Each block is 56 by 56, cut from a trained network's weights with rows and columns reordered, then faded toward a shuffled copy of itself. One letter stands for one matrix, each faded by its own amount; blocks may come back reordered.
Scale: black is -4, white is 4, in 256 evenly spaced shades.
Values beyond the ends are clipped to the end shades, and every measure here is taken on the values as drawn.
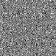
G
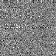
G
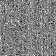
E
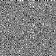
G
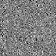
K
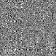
G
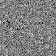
K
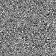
K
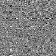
G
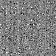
E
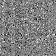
E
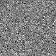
K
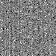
E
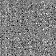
E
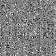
E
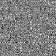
G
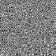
G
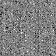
E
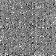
E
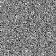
K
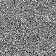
K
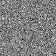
K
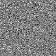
K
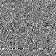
G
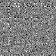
G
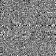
G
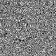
K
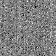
E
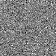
K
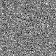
K
